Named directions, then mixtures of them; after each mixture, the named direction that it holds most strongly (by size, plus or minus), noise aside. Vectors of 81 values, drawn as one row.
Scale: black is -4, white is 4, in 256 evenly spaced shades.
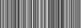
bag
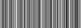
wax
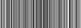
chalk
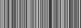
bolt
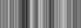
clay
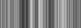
clay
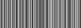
bag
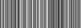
bag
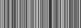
bolt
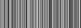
bolt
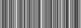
wax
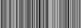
bag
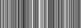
bag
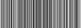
chalk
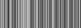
bolt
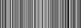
chalk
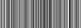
chalk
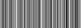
wax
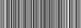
chalk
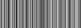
wax
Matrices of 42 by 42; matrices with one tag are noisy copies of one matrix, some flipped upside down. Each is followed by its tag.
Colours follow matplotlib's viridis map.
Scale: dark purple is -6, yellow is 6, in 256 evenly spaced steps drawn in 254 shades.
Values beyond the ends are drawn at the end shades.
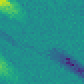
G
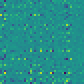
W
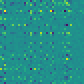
W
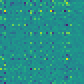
W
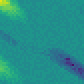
G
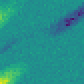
G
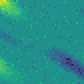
G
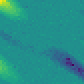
G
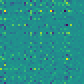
W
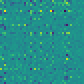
W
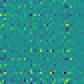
W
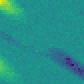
G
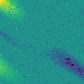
G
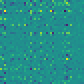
W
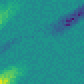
G
